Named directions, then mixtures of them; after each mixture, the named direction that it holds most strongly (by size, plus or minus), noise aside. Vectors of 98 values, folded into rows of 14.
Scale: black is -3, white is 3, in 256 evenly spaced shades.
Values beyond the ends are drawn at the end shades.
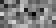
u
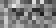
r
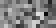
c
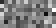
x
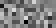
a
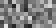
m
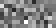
a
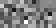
a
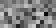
c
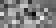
u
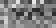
r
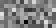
a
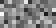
x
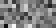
m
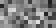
c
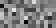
a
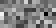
x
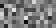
a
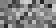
r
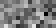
c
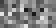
u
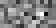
c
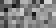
r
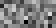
a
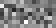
a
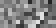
c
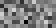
a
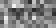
r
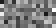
x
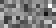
x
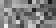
c
